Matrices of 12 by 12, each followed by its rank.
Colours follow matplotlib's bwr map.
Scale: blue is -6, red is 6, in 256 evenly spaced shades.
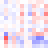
two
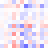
two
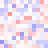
full rank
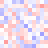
full rank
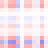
one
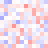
full rank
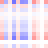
one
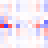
two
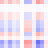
one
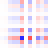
one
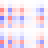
one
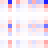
one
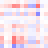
two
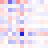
two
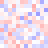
full rank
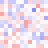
full rank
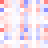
two
